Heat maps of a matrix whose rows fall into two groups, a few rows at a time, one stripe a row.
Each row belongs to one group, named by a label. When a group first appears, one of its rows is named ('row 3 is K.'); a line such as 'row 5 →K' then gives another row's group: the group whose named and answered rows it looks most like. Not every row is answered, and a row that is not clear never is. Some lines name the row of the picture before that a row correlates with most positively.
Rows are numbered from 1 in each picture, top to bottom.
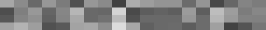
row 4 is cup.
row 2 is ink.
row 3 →ink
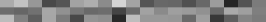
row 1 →cup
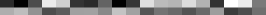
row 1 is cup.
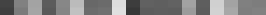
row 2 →ink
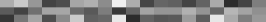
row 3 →ink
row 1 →cup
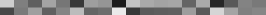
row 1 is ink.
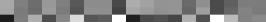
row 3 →ink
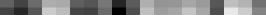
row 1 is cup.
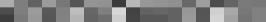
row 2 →ink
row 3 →ink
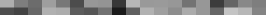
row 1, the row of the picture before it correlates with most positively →1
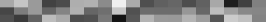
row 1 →cup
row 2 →ink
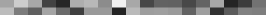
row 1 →cup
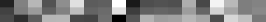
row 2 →ink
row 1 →ink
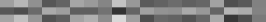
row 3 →cup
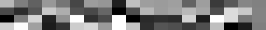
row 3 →ink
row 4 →cup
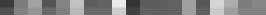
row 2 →ink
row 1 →ink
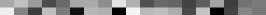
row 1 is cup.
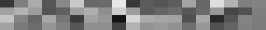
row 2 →cup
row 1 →ink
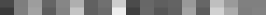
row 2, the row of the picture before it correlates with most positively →1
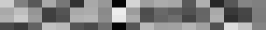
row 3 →cup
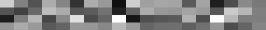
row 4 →cup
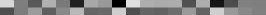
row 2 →ink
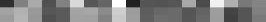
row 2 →cup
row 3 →cup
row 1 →ink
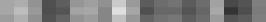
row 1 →cup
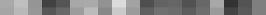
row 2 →cup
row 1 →cup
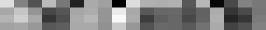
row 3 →cup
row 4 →cup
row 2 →cup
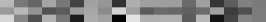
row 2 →cup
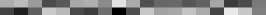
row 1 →cup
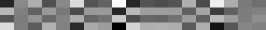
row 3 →ink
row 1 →ink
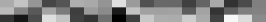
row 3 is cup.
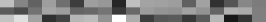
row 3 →cup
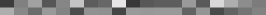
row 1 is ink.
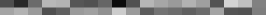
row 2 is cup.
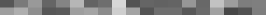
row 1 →ink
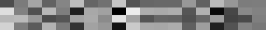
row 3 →cup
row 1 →ink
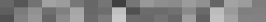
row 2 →ink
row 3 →ink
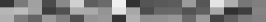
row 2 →cup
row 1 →ink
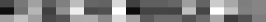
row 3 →cup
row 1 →ink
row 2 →ink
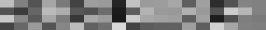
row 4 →ink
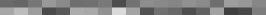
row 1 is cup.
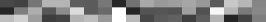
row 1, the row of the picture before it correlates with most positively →1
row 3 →cup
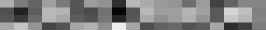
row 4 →cup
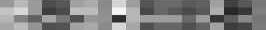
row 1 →cup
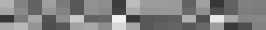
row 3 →ink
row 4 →cup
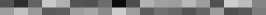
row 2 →cup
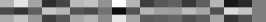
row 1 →cup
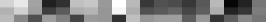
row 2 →cup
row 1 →cup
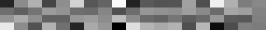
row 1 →ink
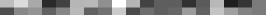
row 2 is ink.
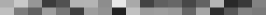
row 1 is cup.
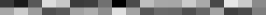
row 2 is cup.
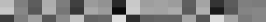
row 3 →ink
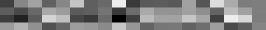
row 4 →cup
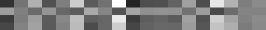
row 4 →ink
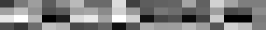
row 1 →ink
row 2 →cup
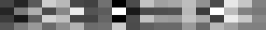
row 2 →ink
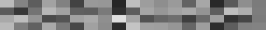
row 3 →cup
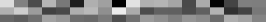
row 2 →cup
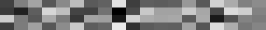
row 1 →ink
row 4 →ink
